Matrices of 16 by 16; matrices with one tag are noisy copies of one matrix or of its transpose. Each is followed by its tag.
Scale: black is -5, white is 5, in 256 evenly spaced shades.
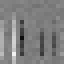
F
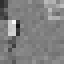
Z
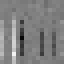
F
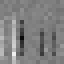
F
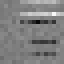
F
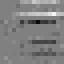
F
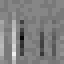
F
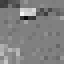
Z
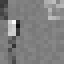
Z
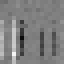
F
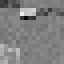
Z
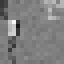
Z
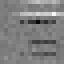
F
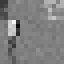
Z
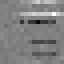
F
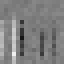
F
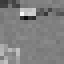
Z
